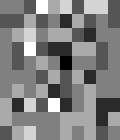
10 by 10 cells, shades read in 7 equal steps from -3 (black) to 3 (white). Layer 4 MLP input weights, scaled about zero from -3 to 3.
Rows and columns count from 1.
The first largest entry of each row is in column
4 3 3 3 4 5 2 5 1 3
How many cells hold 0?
35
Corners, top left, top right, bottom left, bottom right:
0 -1 -1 0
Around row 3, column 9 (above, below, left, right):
0 -1 -2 0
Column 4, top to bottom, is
3 -1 0 -1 1 -1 1 -1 0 0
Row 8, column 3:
2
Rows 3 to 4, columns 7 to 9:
-1 -2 0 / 1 1 -1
